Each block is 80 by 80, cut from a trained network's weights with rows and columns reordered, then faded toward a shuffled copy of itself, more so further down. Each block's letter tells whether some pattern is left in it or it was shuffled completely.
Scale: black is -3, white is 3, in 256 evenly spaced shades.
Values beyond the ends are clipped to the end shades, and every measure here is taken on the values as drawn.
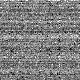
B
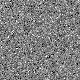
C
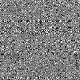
B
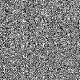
B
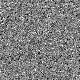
C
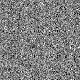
B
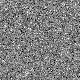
C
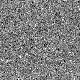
C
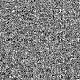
B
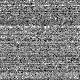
B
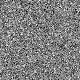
C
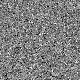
C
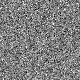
C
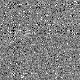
B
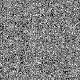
B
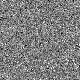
C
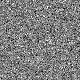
C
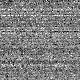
B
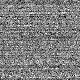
B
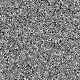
C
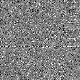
B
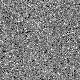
C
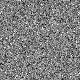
C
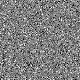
B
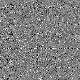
B
